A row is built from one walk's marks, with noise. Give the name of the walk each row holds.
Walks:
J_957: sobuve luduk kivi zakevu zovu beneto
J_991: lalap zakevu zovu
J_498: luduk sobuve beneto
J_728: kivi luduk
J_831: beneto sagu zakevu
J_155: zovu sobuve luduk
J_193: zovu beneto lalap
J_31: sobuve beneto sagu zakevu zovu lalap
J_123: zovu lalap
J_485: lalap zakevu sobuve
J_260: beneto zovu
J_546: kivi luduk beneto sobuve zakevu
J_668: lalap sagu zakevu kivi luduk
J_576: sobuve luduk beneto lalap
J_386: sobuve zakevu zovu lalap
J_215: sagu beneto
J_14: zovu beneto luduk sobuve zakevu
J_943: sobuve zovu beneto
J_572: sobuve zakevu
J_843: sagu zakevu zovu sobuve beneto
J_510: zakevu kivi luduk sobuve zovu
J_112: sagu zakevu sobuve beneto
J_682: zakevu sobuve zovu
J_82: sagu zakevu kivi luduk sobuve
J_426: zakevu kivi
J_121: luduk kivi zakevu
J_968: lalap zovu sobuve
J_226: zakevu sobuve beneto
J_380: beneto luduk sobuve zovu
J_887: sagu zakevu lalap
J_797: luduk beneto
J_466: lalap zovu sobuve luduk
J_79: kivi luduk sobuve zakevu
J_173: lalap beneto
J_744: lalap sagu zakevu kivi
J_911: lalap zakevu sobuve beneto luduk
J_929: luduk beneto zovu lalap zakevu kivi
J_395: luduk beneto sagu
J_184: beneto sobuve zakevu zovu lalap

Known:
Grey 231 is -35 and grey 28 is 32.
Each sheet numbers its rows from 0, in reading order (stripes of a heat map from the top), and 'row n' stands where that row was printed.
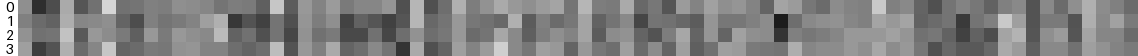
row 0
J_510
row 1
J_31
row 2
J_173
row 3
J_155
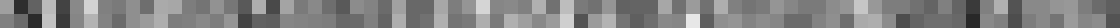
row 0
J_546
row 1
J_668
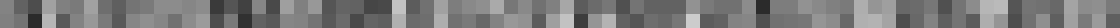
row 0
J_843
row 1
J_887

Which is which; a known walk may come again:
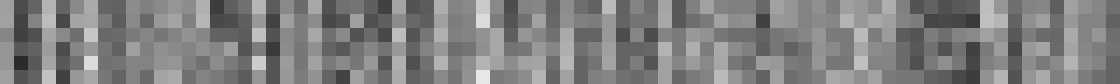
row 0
J_466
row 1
J_576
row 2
J_682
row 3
J_929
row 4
J_510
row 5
J_797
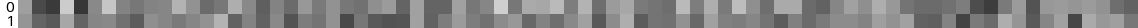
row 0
J_728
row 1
J_123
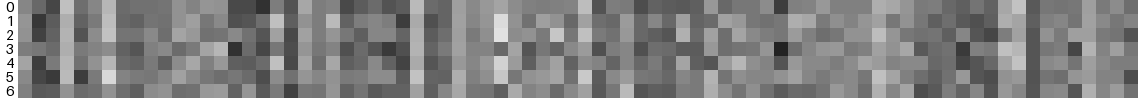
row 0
J_112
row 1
J_155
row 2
J_546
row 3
J_31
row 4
J_380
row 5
J_82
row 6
J_991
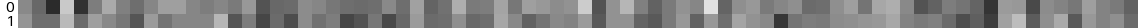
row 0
J_668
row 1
J_173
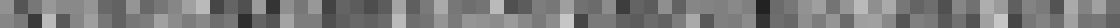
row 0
J_184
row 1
J_831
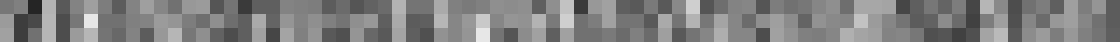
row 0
J_887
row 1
J_79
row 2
J_498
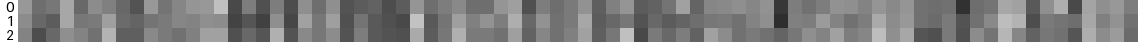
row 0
J_193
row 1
J_843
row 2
J_386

